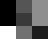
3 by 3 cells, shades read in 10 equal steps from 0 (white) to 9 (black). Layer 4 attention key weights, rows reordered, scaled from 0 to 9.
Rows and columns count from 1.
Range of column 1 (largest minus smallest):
9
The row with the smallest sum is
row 3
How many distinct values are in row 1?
3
